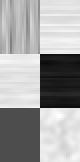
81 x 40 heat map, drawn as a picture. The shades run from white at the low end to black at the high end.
The table splits into 3 rows of 2 panels. Panel 1,1: low, streaked downward. Panel 1,2: very low, streaked across, faint in contrast. Panel 2,1: very low, streaked across, faint in contrast. Panel 2,2: very high, streaked across, faint in contrast. Panel 3,1: high, flat. Panel 3,2: very low, blotchy, faint in contrast.
